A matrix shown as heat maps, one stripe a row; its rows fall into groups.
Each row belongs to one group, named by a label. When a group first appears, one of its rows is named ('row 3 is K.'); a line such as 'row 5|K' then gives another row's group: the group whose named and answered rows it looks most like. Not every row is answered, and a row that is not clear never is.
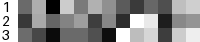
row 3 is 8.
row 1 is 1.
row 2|8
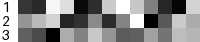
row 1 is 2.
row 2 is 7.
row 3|1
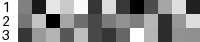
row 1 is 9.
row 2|8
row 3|8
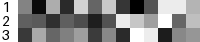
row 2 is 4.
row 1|9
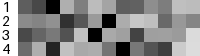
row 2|7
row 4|1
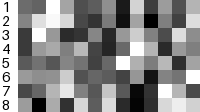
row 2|2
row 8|9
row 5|4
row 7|9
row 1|2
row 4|8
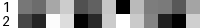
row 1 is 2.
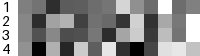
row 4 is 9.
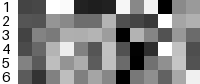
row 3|1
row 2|9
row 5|9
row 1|8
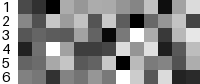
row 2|9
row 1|1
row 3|8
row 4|8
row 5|2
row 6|4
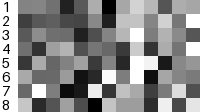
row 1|7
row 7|7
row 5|8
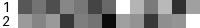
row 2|7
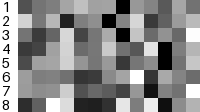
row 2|7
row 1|1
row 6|4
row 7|2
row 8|8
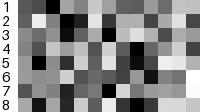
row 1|1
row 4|9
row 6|2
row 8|9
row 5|9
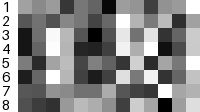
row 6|8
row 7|9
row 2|4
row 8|1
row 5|2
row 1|7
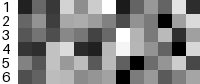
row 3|4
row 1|1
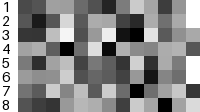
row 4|7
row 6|2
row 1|8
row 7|9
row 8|1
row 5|2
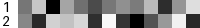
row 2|9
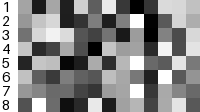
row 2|7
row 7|4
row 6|4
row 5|7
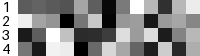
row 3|8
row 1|8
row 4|2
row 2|7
